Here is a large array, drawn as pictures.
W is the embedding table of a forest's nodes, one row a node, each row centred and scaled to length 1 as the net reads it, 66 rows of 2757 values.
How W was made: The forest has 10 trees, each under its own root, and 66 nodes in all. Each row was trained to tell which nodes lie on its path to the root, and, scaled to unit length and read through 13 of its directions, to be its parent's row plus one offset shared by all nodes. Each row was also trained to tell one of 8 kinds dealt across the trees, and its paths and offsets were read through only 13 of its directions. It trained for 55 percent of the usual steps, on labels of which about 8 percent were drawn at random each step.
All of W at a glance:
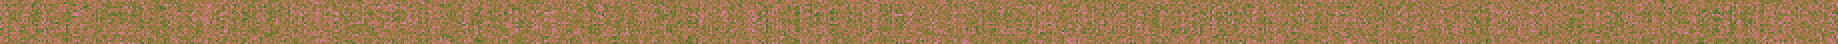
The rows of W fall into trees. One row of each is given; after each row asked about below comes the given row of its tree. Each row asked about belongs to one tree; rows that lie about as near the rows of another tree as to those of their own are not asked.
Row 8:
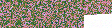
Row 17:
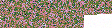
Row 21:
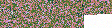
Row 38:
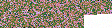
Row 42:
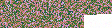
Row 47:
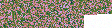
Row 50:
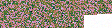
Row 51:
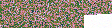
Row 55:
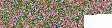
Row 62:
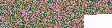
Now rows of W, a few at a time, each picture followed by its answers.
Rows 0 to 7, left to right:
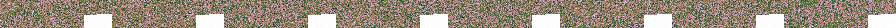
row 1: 50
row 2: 62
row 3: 50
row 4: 21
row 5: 62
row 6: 17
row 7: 62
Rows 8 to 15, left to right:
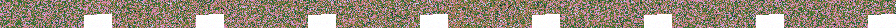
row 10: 55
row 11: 21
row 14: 55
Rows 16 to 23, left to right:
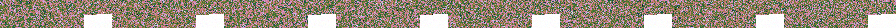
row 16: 38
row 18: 38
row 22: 38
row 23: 51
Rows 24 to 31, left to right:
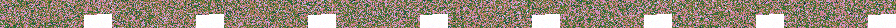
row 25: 17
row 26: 50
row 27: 42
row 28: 62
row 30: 38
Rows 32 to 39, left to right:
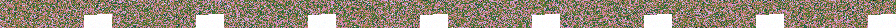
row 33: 21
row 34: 8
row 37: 55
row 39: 17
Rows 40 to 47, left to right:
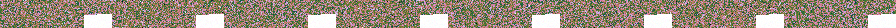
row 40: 51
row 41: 17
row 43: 50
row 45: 38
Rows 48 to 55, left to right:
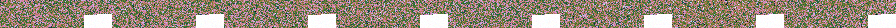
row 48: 50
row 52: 42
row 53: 21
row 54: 21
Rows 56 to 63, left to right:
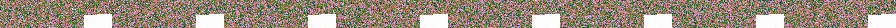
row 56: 17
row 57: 38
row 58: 8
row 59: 47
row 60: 47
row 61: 47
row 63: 38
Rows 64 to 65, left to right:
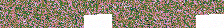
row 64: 17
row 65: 17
